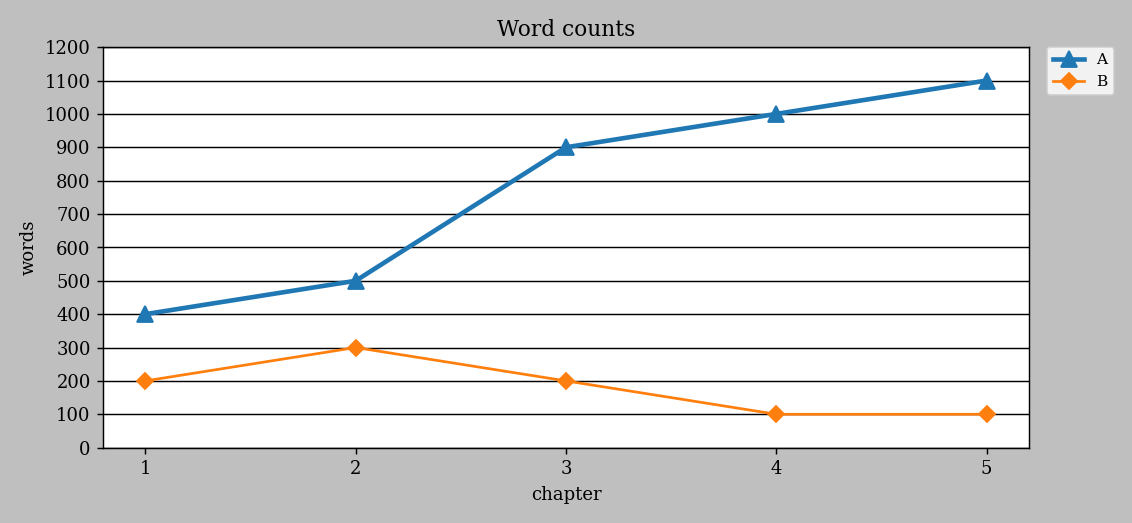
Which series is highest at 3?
A
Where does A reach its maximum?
5
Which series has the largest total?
A
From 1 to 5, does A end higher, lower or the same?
higher
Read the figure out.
Title: Word counts
x-axis: chapter, ticks 1 2 3 4 5
y-axis: words, ticks 0 100 200 300 400 500 600 700 800 900 1000 1100 1200
Legend: A, B
Values:
A: 400 500 900 1000 1100
B: 200 300 200 100 100
